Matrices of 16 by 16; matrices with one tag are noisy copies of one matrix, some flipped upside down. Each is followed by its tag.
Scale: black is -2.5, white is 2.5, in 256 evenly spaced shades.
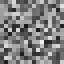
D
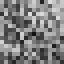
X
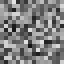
D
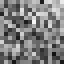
X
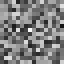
D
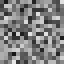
D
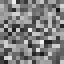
D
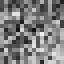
X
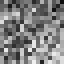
X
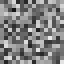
D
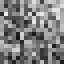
X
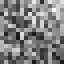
X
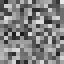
D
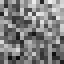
X
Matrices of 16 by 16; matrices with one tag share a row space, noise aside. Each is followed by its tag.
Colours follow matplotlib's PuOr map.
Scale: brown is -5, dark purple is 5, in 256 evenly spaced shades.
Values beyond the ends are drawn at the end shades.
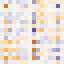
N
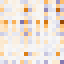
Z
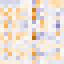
N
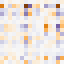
Z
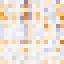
Z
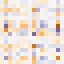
N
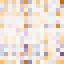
Z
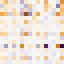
Z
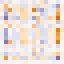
N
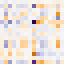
N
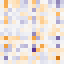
N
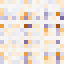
Z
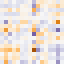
N
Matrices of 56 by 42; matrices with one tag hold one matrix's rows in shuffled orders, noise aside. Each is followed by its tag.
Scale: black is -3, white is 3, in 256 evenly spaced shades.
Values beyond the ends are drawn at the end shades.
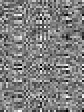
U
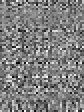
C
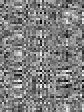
U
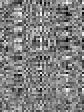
U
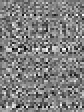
C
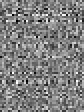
C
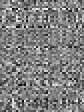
C
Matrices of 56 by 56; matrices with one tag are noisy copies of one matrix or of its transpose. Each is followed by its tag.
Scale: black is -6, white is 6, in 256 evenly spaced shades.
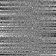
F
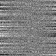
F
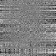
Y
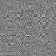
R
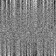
F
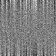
F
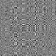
R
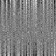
F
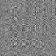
R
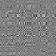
R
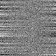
F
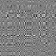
R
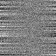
F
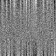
F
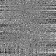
Y
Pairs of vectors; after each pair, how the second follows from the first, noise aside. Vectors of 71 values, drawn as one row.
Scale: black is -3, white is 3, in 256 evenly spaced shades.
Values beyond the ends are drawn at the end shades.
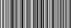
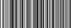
copied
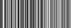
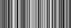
shuffled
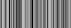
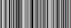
copied
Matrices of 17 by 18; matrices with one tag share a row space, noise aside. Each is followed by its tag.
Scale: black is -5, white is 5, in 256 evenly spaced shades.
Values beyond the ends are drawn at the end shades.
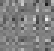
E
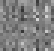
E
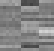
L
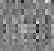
E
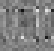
E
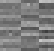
L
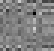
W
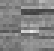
L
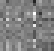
W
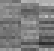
L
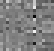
W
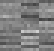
L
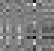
W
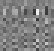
E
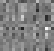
E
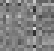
W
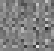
E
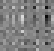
E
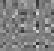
E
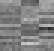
L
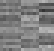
L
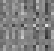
E
